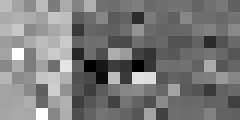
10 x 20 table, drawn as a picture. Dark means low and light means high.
The top right is the smoothest part. The left part is higher, up to a seam about 30% of the way across. The ninth with the lowest average is the centre. Values change most from cell to cell in the centre. In the centre lies a patch that is rougher than the rest.
